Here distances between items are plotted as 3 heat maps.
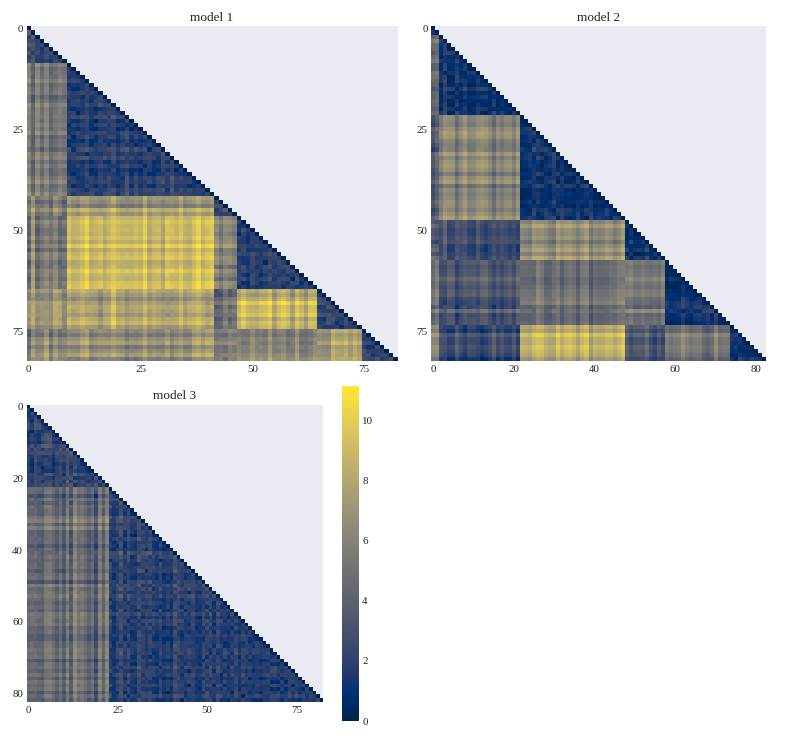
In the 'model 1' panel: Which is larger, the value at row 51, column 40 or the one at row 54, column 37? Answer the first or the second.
the second
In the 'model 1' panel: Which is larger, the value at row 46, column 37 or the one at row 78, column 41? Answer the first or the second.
the second
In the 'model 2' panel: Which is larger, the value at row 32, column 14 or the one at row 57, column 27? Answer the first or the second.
the second
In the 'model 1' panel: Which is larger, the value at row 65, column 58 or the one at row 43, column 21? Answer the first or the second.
the first
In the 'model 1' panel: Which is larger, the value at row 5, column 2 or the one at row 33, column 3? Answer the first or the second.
the second
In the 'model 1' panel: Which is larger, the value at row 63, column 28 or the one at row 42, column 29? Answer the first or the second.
the first
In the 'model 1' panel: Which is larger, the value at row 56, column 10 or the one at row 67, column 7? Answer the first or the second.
the first
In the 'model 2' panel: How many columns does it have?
83
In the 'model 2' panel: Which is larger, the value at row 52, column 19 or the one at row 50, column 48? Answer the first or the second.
the first
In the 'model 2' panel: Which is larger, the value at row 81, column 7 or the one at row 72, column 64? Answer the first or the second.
the first
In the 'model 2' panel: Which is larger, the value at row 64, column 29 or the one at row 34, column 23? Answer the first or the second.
the first
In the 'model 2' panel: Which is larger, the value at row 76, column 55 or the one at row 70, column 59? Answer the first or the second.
the first
